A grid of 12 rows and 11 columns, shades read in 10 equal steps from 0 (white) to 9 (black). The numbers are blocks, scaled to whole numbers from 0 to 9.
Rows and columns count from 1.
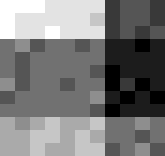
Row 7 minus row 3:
4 5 4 5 5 4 4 2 1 2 2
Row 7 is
4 6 5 5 6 5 5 9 7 9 8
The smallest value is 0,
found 6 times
